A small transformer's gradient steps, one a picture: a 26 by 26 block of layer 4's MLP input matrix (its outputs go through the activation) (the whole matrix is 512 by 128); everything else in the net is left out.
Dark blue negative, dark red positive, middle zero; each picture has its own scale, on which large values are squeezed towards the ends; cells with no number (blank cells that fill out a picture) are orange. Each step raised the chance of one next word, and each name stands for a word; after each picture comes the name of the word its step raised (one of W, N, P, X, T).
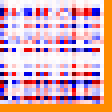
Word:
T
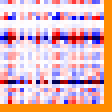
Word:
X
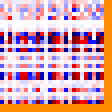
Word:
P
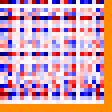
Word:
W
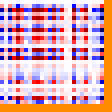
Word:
P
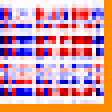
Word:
X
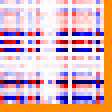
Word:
T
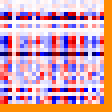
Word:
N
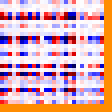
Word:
X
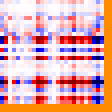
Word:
W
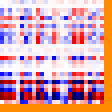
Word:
T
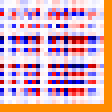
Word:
X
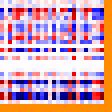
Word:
T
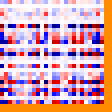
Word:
P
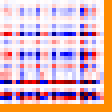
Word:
P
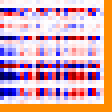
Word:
X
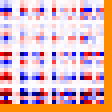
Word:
P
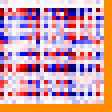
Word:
W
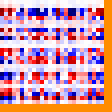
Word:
W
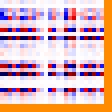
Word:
X
